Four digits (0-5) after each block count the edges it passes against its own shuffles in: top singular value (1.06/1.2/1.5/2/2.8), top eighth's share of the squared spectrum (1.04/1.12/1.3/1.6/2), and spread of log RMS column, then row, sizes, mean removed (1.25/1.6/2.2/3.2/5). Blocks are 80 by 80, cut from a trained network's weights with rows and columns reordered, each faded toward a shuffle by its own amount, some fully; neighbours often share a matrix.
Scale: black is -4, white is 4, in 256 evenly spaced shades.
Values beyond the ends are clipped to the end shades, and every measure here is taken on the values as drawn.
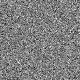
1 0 0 0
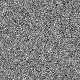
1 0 0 0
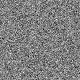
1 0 0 0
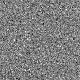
1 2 0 0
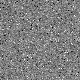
0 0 0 0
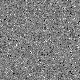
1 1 0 0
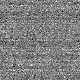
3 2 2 1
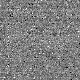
2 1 1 0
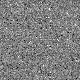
1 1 0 0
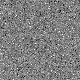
0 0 0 0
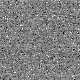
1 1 1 0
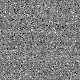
1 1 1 0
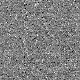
1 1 1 0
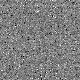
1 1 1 0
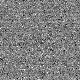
1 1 1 0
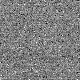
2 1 1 0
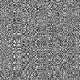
4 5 3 2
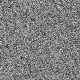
1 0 0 0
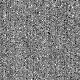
2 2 0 1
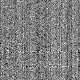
3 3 0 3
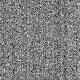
2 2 0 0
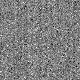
2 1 0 0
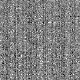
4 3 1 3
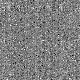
2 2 0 1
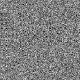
3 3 2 1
